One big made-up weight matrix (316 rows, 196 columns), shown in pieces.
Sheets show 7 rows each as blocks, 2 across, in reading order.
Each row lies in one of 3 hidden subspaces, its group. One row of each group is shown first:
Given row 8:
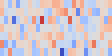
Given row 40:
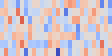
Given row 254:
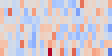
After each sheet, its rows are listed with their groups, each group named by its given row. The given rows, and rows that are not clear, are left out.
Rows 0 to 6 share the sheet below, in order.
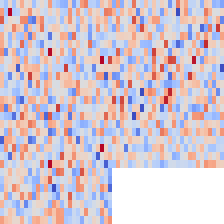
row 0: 254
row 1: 40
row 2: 40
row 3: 8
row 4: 254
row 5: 254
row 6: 8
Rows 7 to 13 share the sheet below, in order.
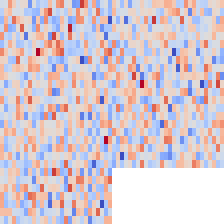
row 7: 8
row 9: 8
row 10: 40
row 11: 254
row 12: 8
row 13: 254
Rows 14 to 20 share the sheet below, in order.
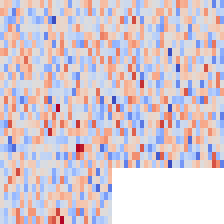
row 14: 254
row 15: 40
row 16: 40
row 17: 40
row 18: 254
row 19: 40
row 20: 8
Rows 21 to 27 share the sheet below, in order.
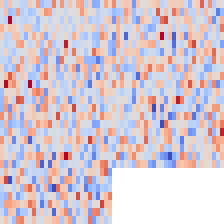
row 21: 40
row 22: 254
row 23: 40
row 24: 40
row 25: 40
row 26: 8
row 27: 254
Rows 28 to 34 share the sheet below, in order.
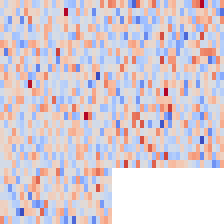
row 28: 40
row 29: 254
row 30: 40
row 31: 8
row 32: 254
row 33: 40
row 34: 40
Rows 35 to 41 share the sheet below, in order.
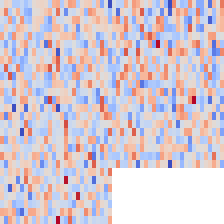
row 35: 40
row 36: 40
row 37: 40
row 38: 254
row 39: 40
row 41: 40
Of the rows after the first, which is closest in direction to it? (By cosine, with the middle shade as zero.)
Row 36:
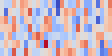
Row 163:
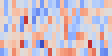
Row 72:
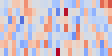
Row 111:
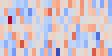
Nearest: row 72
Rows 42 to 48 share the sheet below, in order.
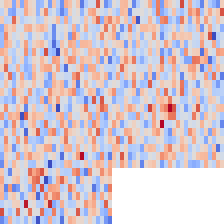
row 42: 8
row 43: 254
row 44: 40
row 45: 8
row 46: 254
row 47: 8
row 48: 8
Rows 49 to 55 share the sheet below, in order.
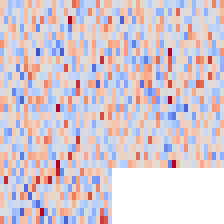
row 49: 8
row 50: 40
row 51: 40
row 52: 40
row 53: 40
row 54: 8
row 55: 40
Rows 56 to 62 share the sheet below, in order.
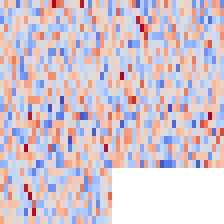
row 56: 8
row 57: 254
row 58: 254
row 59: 40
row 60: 8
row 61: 8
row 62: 254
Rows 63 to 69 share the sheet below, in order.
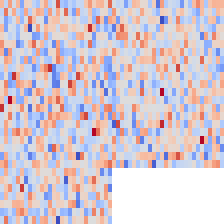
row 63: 40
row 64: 254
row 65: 8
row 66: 254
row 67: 8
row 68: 40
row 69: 40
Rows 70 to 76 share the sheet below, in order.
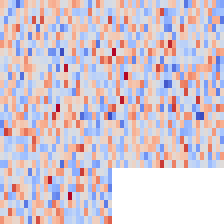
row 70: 8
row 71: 8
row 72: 40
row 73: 8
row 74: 254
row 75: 254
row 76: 8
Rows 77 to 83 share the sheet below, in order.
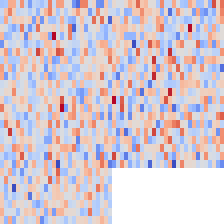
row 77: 8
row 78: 40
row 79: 254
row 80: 8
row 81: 40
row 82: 8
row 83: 40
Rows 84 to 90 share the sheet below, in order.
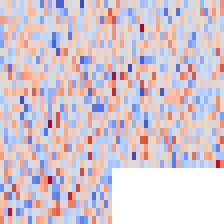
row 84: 8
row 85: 254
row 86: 254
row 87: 254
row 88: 40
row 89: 254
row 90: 8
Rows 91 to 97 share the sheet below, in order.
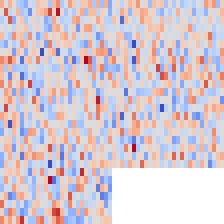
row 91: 40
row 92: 40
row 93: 254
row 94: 254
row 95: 254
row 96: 254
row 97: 8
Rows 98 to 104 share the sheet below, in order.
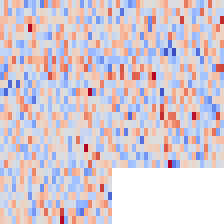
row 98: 254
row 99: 8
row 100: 254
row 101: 254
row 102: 254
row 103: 8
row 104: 254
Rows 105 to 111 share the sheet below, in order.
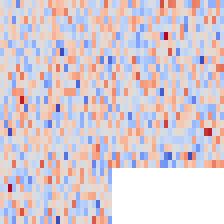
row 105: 8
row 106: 8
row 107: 40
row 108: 254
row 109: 40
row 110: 8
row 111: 40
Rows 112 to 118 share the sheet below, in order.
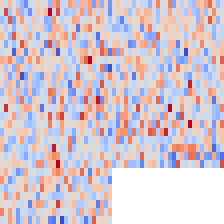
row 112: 40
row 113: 40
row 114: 254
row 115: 40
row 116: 8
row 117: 254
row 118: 8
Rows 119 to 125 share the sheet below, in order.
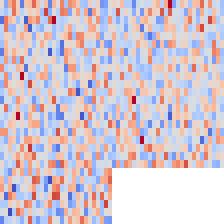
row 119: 254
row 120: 40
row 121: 40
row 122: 40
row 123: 8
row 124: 40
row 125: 8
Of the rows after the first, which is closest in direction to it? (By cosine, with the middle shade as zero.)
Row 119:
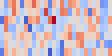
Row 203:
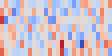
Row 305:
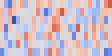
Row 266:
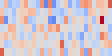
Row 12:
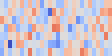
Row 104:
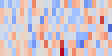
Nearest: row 12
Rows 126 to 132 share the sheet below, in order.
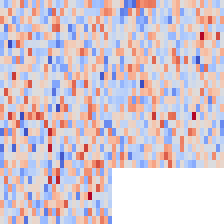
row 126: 8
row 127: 254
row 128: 8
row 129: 254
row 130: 254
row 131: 8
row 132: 40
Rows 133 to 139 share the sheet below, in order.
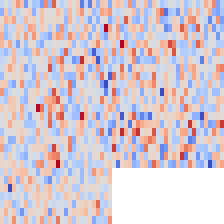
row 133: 254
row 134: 8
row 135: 8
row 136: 254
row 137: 8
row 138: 254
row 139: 40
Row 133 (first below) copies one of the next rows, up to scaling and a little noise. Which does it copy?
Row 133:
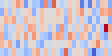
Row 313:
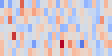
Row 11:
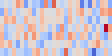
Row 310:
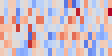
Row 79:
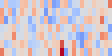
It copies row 11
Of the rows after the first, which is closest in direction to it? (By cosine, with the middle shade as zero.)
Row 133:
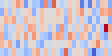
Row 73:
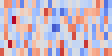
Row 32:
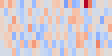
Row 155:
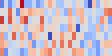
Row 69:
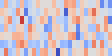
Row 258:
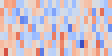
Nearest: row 155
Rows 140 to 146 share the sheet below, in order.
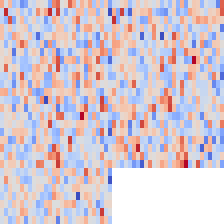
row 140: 40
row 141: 254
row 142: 40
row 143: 8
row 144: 8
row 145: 254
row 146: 40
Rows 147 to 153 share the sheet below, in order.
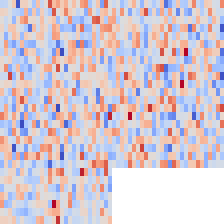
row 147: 8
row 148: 254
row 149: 40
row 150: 8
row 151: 254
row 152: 8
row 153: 8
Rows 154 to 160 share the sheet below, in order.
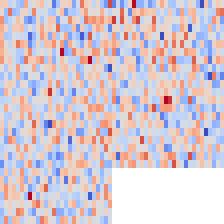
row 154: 254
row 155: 254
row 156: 254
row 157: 8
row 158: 8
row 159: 8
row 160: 40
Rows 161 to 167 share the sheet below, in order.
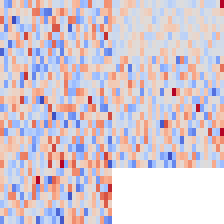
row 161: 8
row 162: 8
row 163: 40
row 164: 254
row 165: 254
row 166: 8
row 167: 8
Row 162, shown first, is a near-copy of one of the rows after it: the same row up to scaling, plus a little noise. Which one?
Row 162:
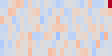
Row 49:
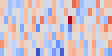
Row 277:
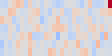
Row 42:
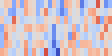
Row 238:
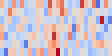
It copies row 277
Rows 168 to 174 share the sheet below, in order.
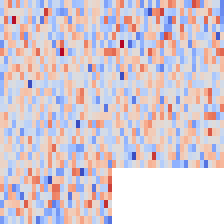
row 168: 8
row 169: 8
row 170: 254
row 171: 40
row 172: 254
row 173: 40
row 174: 8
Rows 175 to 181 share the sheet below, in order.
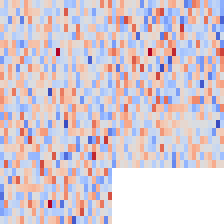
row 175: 40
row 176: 8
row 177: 254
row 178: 40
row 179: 40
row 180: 254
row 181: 254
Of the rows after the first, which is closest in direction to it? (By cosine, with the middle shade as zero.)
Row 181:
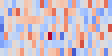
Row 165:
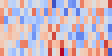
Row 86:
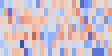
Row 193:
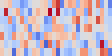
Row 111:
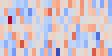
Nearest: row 86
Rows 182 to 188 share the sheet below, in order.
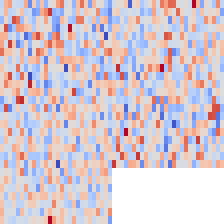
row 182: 8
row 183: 8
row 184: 40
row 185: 40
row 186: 40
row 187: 8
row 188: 254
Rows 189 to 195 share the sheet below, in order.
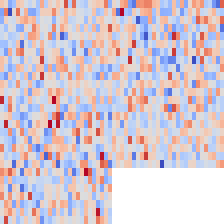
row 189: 254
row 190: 254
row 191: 8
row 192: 8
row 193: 40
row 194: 254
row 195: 254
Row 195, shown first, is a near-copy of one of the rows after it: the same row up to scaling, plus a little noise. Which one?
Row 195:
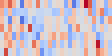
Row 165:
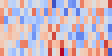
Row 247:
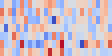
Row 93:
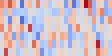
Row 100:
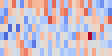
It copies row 93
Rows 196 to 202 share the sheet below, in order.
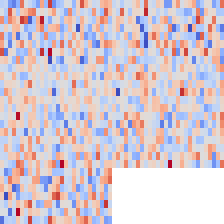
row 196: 254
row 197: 254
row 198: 8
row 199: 254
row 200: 8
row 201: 40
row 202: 8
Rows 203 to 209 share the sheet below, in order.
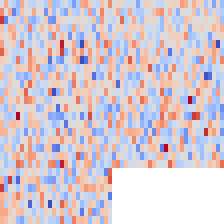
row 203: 254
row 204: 40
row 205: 8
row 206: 8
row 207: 8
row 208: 8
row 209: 254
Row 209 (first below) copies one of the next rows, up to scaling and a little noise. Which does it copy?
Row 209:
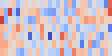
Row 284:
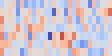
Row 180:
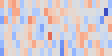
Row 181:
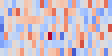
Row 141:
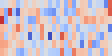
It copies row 141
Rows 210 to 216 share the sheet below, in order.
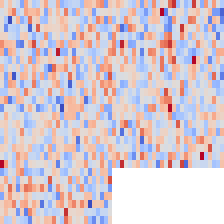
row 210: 40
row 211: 8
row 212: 8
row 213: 8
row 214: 40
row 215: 40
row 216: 254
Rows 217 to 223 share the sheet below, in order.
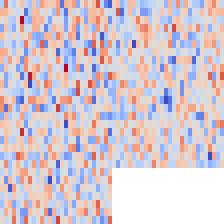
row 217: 40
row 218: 254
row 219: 40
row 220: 8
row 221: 40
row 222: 254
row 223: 40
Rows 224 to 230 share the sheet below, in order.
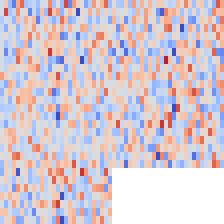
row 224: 254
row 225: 8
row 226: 8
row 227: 254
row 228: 40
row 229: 40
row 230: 8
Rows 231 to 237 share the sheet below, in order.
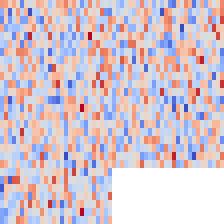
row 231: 254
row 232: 8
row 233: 8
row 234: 254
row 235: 40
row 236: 254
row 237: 254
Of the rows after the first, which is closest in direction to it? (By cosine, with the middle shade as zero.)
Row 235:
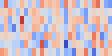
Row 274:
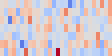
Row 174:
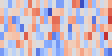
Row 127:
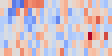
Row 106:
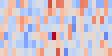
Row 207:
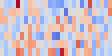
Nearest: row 106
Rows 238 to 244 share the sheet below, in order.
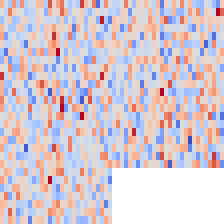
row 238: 8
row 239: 254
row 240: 254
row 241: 254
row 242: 8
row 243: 40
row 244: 8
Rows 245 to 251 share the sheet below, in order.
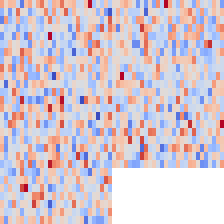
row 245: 254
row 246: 254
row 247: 254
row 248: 40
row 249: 8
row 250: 254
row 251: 254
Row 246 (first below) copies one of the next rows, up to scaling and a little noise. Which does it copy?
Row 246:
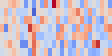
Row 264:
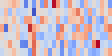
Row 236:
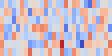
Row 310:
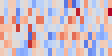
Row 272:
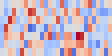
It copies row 264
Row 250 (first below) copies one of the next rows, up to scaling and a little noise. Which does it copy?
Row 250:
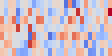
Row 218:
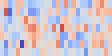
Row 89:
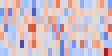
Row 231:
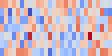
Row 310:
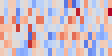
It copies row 310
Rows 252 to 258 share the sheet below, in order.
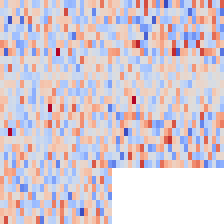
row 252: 40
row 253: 254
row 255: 40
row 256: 40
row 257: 8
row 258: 254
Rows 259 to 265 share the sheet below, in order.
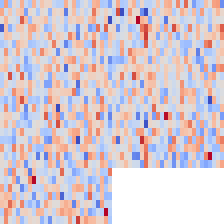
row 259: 40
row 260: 254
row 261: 40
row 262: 254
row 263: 40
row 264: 254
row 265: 254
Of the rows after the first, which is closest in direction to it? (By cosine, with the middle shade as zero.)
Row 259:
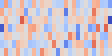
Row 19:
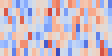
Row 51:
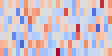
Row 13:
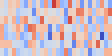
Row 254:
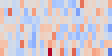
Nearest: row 19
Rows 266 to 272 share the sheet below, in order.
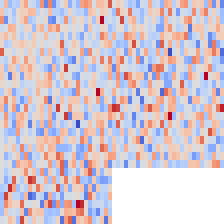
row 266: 254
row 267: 40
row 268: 40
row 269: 8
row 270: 254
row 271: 40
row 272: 254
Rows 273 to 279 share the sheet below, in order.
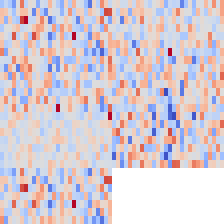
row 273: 254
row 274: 40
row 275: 40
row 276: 8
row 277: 8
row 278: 8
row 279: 254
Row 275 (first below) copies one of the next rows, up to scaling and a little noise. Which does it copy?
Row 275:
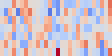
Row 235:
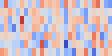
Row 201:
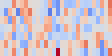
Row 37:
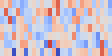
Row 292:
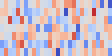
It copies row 201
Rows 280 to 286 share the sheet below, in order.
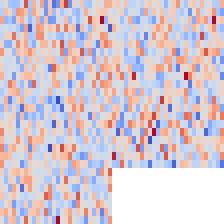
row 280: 254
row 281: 254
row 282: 8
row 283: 40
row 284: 254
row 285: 8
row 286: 40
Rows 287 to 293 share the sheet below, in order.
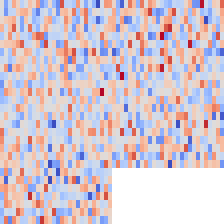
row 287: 40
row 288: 8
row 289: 254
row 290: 40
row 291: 254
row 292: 40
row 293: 40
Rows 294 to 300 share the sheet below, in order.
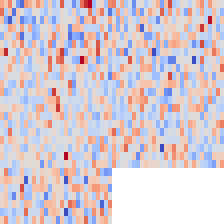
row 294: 254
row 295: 40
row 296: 8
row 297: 8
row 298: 40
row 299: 254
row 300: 40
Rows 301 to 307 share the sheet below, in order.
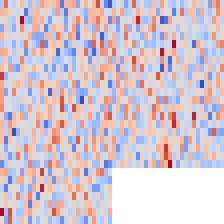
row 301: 40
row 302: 254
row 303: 254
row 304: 40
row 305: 8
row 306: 8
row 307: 8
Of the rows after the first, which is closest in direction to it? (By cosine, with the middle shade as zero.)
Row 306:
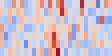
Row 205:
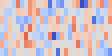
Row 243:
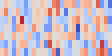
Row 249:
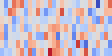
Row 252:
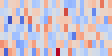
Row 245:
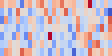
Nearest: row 249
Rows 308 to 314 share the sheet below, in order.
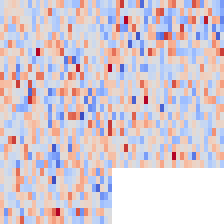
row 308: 8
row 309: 8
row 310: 254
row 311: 254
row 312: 8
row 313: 254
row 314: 8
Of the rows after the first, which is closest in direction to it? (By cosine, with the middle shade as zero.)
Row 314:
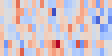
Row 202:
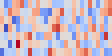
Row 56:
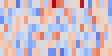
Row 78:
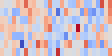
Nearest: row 78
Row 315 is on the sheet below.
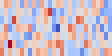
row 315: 8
